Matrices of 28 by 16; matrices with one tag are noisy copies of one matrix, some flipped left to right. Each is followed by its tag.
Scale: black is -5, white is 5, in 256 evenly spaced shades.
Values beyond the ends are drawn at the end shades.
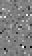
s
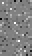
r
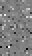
s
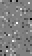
r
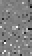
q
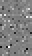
s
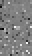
q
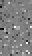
q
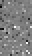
q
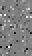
s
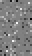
r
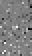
q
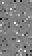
r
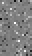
r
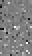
q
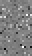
s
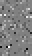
s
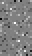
r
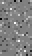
r
